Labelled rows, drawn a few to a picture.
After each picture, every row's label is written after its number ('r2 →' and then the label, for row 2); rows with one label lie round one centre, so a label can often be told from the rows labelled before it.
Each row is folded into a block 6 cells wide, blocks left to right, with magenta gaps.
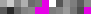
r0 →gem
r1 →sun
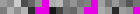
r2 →sun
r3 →gem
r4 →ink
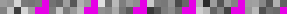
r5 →ink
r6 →ink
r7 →sun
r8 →gem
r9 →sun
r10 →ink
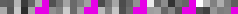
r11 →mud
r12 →mud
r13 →mud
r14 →sun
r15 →gem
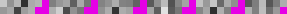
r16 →ink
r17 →ink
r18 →ink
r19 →mud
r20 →ink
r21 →mud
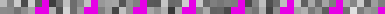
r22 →ink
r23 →mud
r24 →ink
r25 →mud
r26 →sun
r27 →mud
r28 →sun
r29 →ink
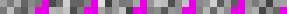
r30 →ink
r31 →mud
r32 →sun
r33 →ink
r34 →ink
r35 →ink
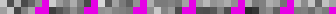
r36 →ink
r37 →gem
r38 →sun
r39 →sun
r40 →gem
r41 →gem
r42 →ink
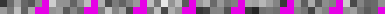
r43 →mud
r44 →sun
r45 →sun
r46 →ink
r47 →gem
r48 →gem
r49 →ink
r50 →sun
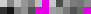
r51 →gem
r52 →sun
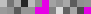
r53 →ink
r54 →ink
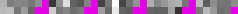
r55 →sun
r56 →mud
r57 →mud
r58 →gem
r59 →sun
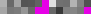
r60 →sun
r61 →gem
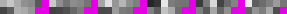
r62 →gem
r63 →gem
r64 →gem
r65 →mud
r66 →mud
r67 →sun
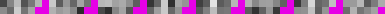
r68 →mud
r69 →sun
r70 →gem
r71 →mud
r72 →mud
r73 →gem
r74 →mud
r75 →ink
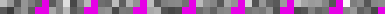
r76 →gem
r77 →mud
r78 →ink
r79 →sun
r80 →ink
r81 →sun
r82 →gem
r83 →sun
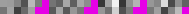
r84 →ink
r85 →ink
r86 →mud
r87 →ink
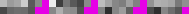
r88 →gem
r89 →sun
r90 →gem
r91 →gem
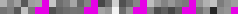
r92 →ink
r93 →gem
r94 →mud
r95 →gem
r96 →ink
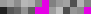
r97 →gem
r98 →ink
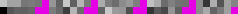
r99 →gem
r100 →ink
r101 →sun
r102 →gem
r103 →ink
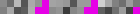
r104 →ink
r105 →ink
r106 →gem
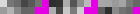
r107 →sun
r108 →mud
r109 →gem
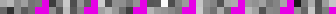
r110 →gem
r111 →mud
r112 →sun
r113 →mud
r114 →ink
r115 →ink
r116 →mud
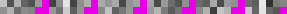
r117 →sun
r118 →mud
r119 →ink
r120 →sun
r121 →ink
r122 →mud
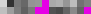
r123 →sun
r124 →gem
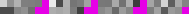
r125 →gem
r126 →sun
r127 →ink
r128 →ink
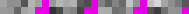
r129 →ink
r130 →gem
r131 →ink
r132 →gem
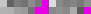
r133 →sun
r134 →sun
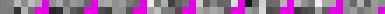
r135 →ink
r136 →gem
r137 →gem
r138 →sun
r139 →sun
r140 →mud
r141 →gem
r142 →ink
